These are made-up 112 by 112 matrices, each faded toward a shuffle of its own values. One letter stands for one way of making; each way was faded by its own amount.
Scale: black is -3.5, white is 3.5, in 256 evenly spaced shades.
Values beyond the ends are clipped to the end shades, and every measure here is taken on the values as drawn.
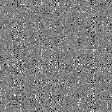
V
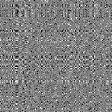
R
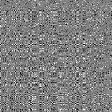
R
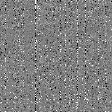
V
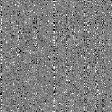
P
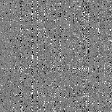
V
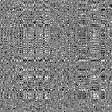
R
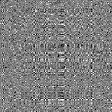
R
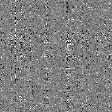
V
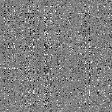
V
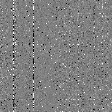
V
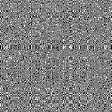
R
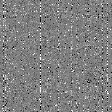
V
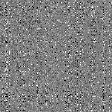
V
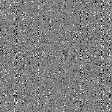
V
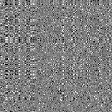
R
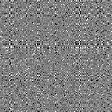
R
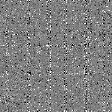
V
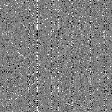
P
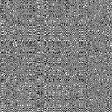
R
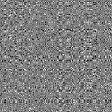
R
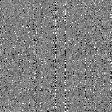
P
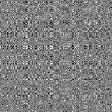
R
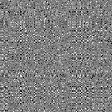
R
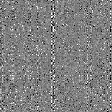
P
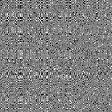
R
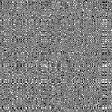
R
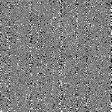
V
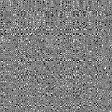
R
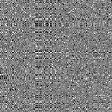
R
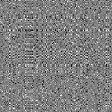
R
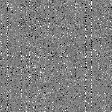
V
